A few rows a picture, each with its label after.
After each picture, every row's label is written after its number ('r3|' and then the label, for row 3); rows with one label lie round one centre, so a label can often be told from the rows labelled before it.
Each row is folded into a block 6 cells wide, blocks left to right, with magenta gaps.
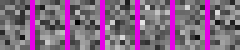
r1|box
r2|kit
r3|kit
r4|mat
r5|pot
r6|box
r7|kit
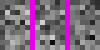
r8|kit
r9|mat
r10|box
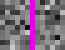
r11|kit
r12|box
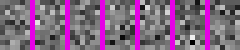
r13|kit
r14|pot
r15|box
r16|pot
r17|pot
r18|mat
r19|box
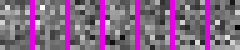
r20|pot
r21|pot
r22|box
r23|pot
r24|box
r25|mat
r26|mat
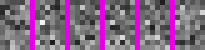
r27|kit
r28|mat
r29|box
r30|mat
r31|mat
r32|pot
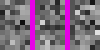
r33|kit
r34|mat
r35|kit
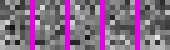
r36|mat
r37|pot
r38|pot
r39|mat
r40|mat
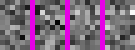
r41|box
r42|kit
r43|pot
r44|pot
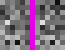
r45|mat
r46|mat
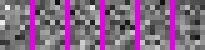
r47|pot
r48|kit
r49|kit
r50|kit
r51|mat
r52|box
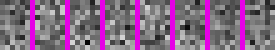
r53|box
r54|pot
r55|mat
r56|mat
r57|pot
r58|mat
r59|box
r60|box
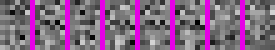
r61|box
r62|kit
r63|box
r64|kit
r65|kit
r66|kit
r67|pot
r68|pot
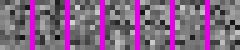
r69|box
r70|box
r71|pot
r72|kit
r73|kit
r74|pot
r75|kit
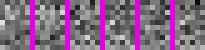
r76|pot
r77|pot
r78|mat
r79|mat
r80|box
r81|mat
